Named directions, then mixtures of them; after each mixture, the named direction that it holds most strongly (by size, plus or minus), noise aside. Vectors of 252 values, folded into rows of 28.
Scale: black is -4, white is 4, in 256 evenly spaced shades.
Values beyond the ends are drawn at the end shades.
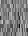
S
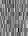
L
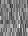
S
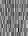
L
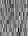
L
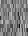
S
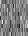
S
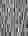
L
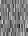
S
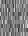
L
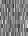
L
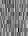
L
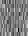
L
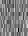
L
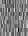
L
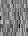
S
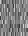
L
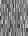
S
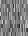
S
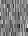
S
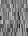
S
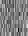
L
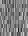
L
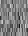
S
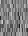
S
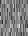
S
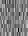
L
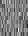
L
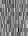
L
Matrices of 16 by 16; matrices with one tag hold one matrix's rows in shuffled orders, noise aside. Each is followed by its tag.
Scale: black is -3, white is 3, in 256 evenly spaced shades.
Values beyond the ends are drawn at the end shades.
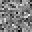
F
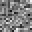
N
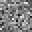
F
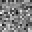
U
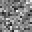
N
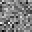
U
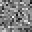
F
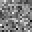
F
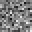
N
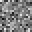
U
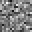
N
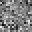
U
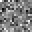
U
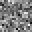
F
